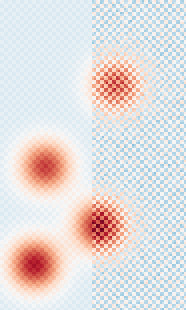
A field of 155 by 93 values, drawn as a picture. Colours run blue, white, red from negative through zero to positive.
Seam: vertical, 50% of the way across, the left part calmer. Average level on the scale: 50%. Mirror symmetry: none. Odd rows or columns: none. Lone odd cells: none. Bumps: four.
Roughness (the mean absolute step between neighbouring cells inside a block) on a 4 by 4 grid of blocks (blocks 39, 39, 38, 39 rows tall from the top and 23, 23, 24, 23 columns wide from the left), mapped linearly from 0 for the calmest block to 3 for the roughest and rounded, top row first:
0033 | 0033 | 0033 | 0033
